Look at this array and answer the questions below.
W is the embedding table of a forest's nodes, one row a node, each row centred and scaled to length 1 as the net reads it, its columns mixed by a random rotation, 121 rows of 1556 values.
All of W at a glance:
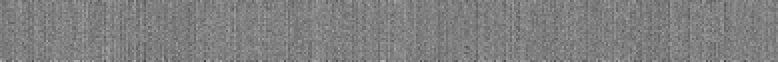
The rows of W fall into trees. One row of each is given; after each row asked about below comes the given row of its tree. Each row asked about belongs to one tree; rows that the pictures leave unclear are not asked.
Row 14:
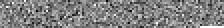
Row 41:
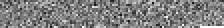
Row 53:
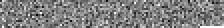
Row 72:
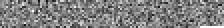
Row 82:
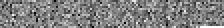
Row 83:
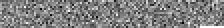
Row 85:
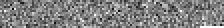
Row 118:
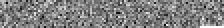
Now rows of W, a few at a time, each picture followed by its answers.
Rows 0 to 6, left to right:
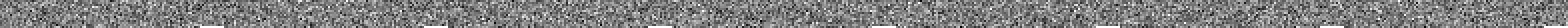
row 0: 41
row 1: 41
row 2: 41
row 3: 72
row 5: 85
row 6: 41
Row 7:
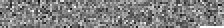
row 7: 72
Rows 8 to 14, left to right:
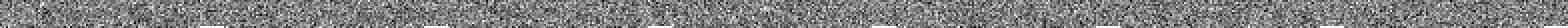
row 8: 72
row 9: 53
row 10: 72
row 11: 83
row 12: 72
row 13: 83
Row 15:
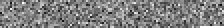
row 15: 72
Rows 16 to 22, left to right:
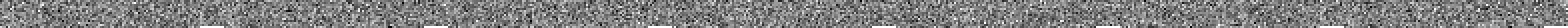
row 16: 72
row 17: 85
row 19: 53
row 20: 53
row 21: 72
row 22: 85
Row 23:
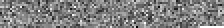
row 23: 72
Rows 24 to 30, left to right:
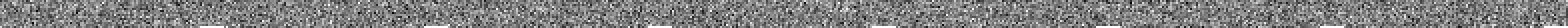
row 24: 14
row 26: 83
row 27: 118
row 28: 53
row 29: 72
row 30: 83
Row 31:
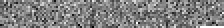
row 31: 82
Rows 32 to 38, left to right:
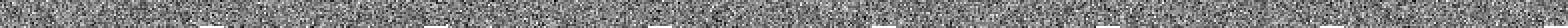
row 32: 14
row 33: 53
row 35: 118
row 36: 85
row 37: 14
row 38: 118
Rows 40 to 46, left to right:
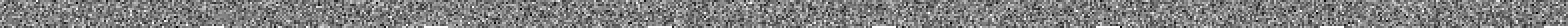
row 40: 53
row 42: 83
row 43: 85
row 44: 85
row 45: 85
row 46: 82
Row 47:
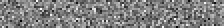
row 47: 53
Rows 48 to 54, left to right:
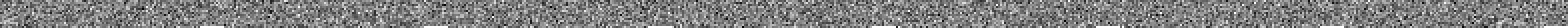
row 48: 85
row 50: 41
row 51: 72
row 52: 53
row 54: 14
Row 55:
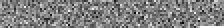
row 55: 83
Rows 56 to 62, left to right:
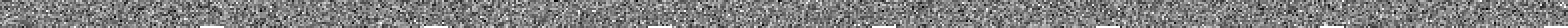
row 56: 85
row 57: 14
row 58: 53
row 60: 85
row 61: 85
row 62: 85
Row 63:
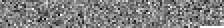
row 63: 41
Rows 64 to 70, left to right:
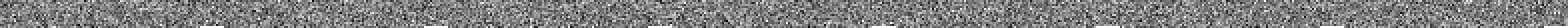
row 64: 82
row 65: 41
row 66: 53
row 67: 14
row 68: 83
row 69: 53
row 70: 41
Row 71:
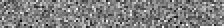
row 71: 53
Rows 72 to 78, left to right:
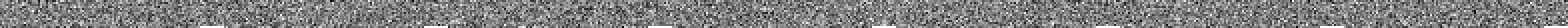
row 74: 85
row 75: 83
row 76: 14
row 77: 53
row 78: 14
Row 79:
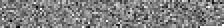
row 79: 53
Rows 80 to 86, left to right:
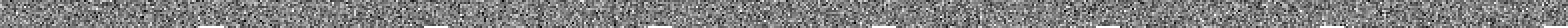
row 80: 83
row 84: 41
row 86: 72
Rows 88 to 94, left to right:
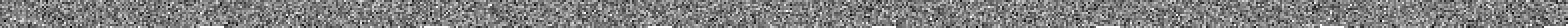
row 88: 72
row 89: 82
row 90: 72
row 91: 41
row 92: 41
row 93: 41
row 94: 53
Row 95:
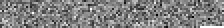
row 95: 85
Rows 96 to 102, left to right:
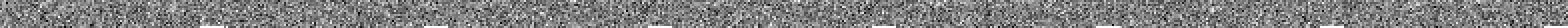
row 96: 118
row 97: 53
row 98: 41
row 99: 41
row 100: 82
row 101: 83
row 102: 82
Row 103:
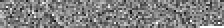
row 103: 14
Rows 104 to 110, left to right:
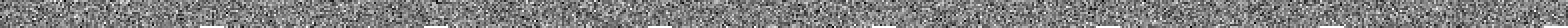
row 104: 41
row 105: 53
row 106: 72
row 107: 41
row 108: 41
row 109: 72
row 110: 83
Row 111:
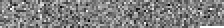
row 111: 72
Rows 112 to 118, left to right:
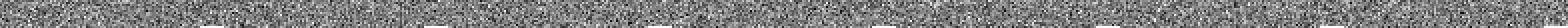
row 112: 41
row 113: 53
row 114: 83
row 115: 85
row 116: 82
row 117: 118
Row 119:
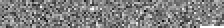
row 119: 83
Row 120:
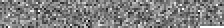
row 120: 72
